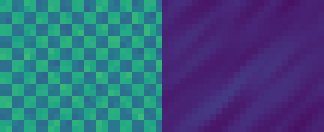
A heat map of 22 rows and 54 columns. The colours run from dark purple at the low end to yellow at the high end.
It is made of 1 by 2 panels. Panel 1,1: middling, checkered, strong in contrast. Panel 1,2: very low, slanting up to the right, faint in contrast.
